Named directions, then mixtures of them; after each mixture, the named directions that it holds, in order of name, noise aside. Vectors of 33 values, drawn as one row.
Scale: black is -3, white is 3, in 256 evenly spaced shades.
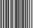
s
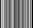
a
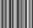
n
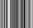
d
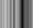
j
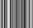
d, n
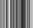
d, j, s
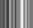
j, n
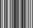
a, d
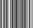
d, s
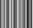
n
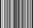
a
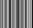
a, n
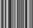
d, j, n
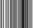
j, s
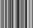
n, s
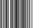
d, s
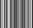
a, d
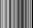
a, j, n
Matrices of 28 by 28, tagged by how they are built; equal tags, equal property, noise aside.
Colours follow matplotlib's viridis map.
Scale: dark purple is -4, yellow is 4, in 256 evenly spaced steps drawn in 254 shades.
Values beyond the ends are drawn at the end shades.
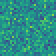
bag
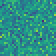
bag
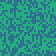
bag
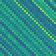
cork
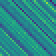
cork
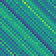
cork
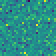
bag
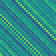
cork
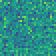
bag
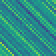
cork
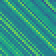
cork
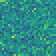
bag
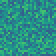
bag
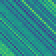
cork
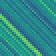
cork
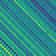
cork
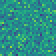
bag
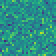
bag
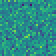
bag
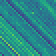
cork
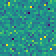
bag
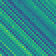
cork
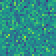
bag
